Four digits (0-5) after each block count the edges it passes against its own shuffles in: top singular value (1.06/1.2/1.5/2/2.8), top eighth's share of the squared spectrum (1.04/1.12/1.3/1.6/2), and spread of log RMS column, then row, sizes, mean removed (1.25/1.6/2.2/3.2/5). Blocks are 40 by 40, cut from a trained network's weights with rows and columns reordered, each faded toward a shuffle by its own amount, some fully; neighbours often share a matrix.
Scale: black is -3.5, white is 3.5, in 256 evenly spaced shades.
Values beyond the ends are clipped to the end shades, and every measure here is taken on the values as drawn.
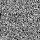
2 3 1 1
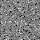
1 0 0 0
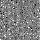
1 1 0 0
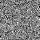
1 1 1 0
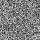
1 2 0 0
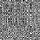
3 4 2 2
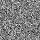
0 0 0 0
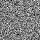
2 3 0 0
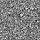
1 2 0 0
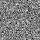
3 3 0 0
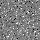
0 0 0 0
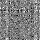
3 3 0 2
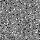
0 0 0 0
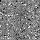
1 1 0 0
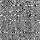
2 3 0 2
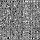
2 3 0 2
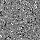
0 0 0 0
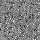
0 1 0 0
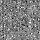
2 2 0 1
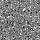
0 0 0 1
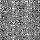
3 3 0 2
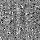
2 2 0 2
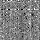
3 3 0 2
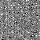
2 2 0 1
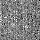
2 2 0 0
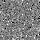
0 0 0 0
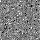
0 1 0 1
